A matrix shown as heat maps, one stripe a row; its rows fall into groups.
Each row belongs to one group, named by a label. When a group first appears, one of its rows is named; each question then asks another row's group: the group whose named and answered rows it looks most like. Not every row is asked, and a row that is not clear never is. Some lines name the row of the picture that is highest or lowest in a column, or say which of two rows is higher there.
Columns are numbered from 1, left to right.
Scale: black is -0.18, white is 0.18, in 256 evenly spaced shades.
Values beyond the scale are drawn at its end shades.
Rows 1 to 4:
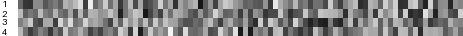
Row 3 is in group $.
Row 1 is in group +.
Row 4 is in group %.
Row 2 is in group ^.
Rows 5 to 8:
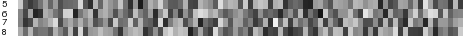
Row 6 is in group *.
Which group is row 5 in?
%
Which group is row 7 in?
+
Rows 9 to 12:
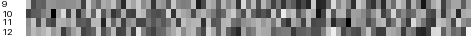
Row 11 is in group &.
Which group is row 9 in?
^
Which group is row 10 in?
+
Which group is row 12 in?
^
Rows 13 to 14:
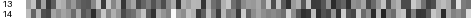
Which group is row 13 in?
&
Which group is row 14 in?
^
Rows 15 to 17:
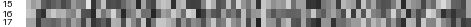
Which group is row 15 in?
%
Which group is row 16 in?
^
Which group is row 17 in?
%
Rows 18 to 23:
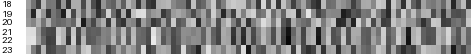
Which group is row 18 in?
%
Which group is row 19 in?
$
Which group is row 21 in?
&
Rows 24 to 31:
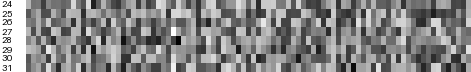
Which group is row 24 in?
%
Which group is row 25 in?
$
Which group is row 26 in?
^
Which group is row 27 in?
*
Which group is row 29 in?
^
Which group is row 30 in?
$
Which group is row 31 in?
^
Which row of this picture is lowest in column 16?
28
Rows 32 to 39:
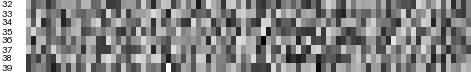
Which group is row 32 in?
%
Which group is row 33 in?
$
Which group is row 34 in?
*
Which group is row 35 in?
^
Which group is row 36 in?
$
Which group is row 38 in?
$
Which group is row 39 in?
+
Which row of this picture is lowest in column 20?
35
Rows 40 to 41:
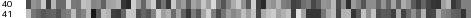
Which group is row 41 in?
%
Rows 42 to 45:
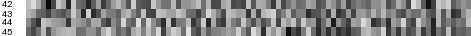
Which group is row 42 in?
&
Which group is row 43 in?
%
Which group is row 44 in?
+
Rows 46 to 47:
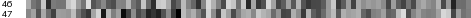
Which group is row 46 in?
%
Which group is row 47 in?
&
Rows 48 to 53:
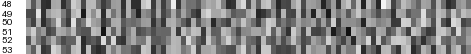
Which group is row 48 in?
*
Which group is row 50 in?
*
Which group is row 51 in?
&
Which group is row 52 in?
^
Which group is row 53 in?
*
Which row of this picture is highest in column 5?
49
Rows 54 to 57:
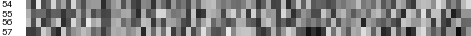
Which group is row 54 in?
*
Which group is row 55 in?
%
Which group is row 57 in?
+
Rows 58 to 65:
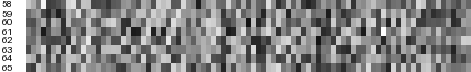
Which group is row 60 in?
$
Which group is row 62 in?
+
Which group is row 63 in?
$
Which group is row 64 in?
%
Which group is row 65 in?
$
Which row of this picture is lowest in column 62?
62
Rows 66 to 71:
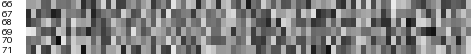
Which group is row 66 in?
^
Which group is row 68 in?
+
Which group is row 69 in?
&
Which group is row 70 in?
+
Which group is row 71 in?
*
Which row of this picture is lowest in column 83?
70
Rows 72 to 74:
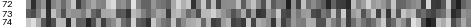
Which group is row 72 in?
$
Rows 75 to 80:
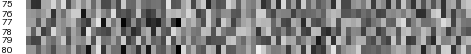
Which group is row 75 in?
+
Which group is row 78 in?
*
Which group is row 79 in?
+
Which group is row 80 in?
&
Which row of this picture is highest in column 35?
75
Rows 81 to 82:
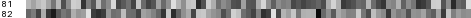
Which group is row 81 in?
^
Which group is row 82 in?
+
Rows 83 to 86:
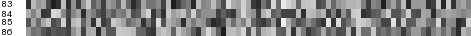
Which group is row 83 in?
+
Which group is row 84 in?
*
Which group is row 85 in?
+
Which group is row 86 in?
%
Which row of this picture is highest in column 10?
85
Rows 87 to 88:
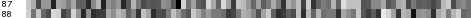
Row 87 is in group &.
